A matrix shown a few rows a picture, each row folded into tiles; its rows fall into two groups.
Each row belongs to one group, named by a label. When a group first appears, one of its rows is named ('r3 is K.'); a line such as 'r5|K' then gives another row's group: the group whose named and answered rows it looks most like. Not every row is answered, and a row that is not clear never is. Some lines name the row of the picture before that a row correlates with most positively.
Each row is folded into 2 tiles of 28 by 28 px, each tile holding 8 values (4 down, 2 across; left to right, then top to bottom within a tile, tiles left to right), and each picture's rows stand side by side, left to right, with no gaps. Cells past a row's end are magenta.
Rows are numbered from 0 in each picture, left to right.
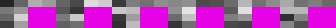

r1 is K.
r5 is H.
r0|K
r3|H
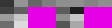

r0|K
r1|K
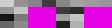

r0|H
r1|K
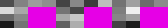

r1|K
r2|H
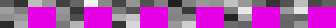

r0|K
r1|K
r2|K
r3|K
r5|H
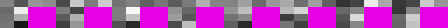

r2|H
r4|H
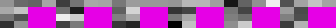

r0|H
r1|K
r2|H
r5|K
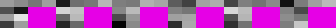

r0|K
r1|H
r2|H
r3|K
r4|H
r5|K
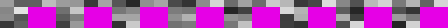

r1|H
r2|K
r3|K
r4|K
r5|H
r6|K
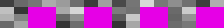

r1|H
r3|H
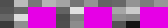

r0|K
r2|H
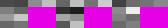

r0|K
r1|K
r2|H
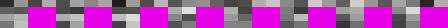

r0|K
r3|H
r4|K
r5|K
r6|H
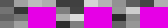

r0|K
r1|K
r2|H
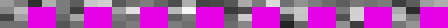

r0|H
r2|H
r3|H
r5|H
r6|H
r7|K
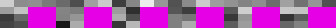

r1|K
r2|K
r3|K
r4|H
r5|H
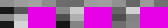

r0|K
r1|H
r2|H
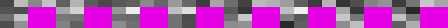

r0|K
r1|H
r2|H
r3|H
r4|K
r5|H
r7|K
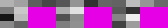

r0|H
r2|K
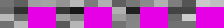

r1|K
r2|K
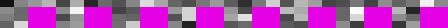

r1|H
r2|K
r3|H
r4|K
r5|H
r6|H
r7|K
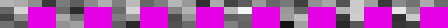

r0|H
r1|K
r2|H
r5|K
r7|H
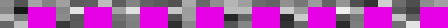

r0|K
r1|H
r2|H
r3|H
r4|H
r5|H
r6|H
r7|K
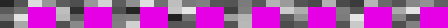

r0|K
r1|K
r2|K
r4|K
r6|K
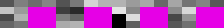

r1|K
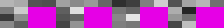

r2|K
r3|K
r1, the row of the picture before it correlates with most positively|3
